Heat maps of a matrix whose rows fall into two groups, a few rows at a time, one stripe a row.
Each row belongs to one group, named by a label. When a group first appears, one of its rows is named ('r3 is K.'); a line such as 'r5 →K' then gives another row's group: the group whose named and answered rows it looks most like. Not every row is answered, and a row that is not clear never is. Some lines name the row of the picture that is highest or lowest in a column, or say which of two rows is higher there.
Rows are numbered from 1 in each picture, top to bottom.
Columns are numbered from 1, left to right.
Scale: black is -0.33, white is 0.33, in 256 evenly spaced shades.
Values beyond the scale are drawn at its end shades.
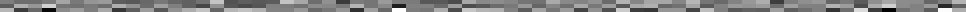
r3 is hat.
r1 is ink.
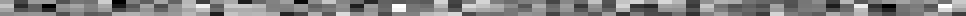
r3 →hat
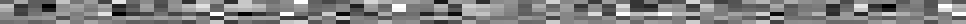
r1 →ink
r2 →hat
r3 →hat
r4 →ink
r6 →ink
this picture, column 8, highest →4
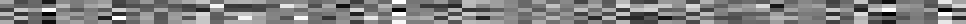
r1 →hat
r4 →hat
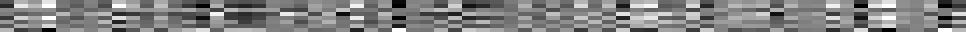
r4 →ink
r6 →ink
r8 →hat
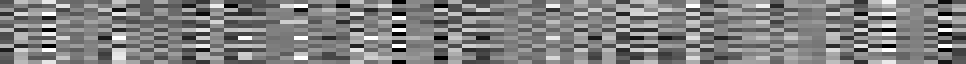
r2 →ink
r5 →hat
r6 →ink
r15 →ink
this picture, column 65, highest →3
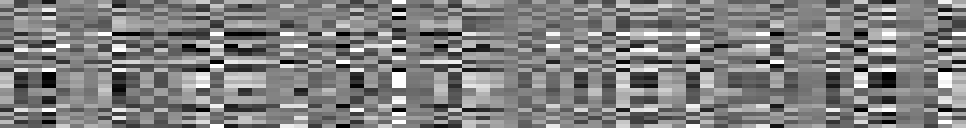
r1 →hat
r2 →ink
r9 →ink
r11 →hat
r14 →ink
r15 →hat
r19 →hat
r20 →hat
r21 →hat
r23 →ink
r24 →ink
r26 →hat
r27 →ink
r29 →hat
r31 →hat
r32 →ink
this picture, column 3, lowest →12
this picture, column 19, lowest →9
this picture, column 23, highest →16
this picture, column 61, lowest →12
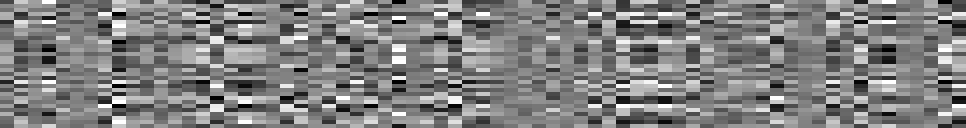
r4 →ink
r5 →hat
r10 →ink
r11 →ink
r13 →hat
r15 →hat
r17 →ink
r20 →hat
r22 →ink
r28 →ink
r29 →hat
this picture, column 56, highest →25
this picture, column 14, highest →4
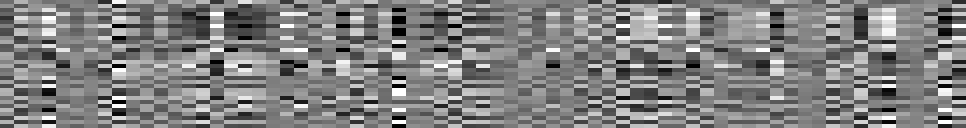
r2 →ink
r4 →ink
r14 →hat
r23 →hat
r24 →hat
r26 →ink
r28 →hat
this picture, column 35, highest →17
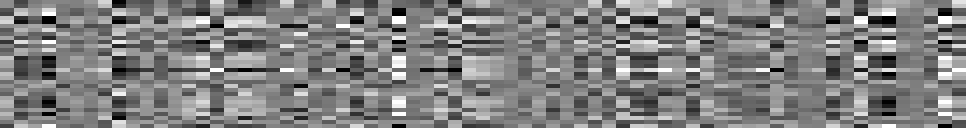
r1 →ink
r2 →ink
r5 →hat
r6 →hat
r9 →ink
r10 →hat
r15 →hat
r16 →hat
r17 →hat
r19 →hat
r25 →hat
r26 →hat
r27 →hat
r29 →hat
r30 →ink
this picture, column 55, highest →18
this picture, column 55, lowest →7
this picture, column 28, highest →18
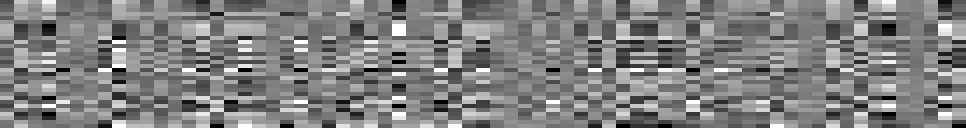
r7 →hat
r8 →hat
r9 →hat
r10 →ink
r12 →hat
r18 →ink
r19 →hat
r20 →ink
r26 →ink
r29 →hat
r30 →hat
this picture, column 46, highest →18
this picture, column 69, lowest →32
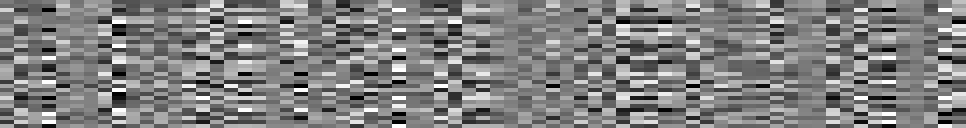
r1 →ink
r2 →ink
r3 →hat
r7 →ink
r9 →ink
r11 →ink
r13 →hat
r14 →ink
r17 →hat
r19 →ink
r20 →hat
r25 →hat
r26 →ink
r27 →hat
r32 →hat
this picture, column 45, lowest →6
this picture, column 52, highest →22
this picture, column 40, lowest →22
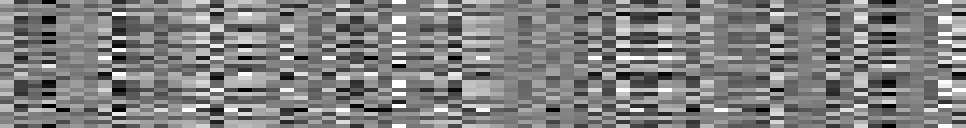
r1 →hat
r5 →hat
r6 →hat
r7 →ink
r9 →hat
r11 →hat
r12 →ink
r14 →hat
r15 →ink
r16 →hat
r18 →ink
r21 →hat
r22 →hat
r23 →ink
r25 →ink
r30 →ink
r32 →hat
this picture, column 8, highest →15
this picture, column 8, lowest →19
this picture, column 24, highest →15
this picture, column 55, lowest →28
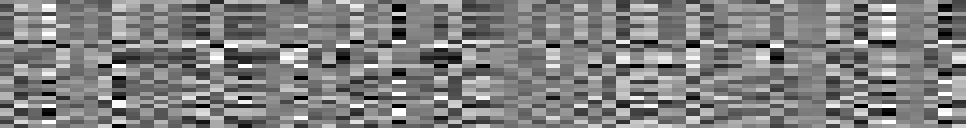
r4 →hat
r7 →ink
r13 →ink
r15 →ink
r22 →ink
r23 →ink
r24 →hat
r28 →hat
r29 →hat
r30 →ink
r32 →ink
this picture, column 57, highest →17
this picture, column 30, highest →17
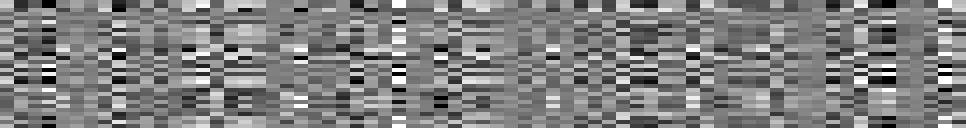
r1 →hat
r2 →hat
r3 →ink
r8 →hat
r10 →hat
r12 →ink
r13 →ink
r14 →hat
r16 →ink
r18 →hat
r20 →hat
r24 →ink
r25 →ink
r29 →ink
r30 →hat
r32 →hat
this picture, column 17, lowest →13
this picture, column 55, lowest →15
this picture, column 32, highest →15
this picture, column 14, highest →15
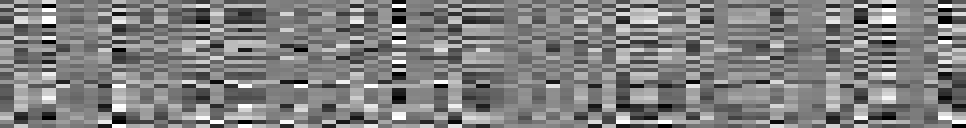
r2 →hat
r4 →ink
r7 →hat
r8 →ink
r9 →hat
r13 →ink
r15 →ink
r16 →hat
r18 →hat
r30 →hat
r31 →ink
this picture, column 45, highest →31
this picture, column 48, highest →31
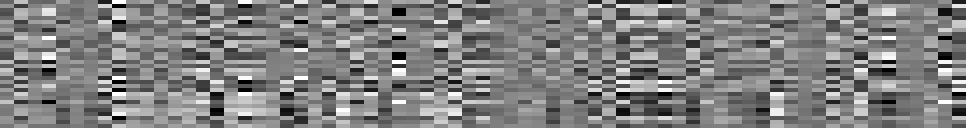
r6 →ink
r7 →ink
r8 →hat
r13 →ink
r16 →hat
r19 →hat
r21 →ink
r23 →ink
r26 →hat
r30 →ink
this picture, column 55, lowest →28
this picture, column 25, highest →28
